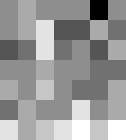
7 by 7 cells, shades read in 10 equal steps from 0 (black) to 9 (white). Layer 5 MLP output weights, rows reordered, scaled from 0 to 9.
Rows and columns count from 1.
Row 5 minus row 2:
1 -1 -1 2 1 -2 2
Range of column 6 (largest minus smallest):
7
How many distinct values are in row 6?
4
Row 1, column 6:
0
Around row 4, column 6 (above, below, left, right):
3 4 5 4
